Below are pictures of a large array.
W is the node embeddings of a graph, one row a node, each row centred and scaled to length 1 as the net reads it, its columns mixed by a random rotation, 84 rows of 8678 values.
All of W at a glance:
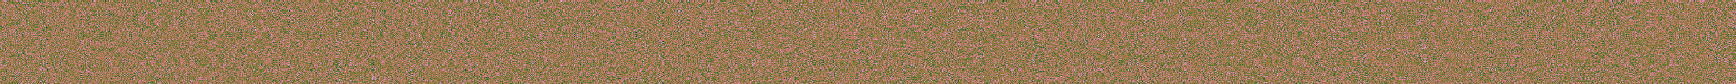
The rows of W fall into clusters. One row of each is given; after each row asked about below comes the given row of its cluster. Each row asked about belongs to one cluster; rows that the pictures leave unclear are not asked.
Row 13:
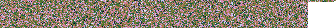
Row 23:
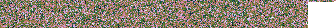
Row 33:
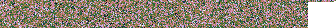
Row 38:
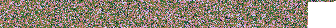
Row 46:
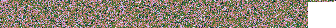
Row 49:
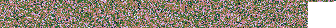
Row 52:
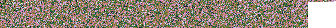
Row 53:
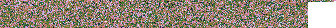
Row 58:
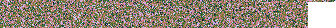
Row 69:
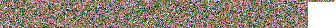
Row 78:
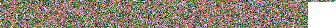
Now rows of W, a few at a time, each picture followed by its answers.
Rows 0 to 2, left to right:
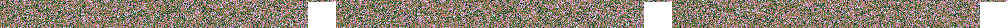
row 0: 53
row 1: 53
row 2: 23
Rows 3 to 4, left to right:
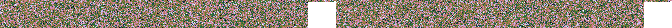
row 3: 33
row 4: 13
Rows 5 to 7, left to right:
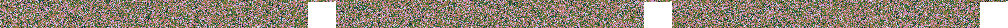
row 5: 78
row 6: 13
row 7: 38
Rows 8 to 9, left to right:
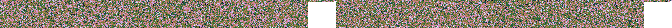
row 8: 46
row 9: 58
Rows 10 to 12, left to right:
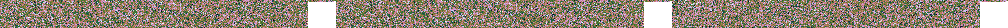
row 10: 49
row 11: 49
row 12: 52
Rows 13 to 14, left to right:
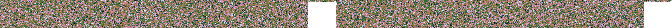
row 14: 78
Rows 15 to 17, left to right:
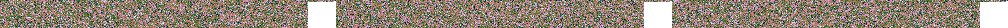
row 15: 49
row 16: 33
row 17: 46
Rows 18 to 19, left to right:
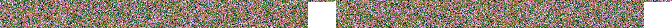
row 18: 78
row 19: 33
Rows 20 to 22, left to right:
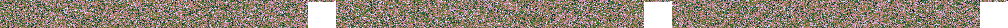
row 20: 23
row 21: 49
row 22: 33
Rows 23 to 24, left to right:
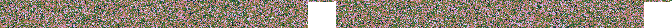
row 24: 33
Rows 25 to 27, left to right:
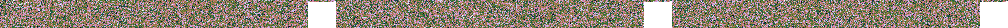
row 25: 52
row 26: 49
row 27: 69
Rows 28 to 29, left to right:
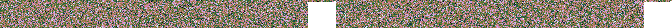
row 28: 58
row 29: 13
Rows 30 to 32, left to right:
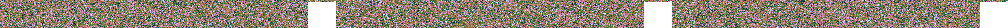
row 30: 13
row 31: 49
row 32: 38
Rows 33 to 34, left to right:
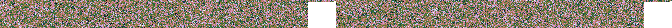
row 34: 38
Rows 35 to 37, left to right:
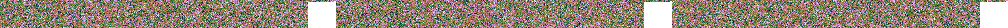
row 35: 53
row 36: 38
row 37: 13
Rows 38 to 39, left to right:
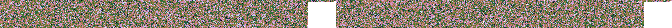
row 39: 69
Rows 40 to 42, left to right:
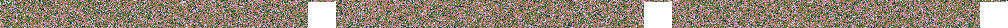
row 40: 78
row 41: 52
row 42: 46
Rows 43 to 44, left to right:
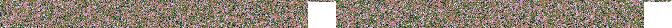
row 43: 52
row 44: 78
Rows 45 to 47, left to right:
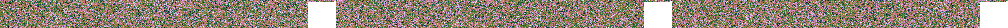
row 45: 23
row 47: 58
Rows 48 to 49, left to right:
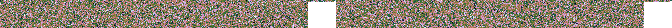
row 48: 78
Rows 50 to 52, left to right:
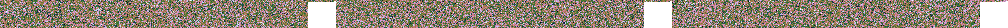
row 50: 38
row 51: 13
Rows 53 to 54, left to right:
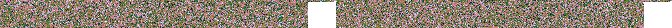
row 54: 58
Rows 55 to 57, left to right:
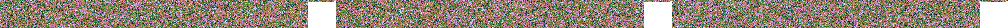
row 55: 23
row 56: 23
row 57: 52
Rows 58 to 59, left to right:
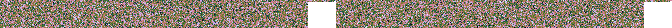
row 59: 13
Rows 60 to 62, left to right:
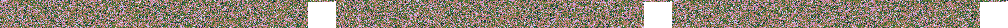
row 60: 46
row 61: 58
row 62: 46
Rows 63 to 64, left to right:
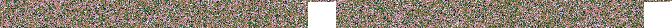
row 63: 69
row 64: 46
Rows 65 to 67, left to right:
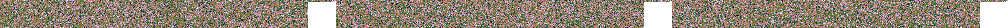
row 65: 53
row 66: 33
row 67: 49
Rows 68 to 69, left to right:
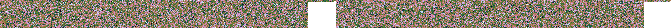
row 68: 38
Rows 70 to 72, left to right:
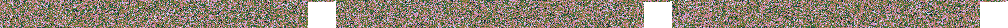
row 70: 69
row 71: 58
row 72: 52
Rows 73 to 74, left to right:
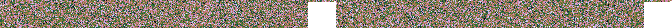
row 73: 33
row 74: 78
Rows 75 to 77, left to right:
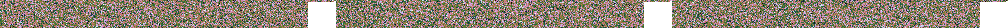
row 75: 33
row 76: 23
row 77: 38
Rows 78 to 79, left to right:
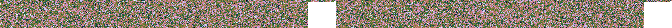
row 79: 38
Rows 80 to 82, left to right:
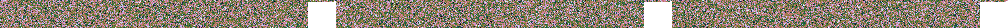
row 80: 46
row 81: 33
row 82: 23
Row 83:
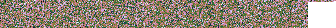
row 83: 52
